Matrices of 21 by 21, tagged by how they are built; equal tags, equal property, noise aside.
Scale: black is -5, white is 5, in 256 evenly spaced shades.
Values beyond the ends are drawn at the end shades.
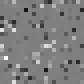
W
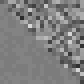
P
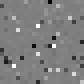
W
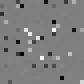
W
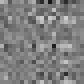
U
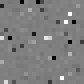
W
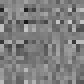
U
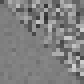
P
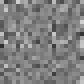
U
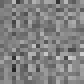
U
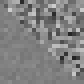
P
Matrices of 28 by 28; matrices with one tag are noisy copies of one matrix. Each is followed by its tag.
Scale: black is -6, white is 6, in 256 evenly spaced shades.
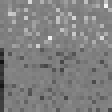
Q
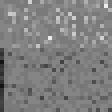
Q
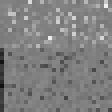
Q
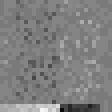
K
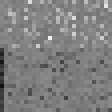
Q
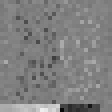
K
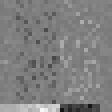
K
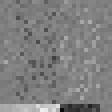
K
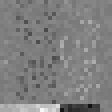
K
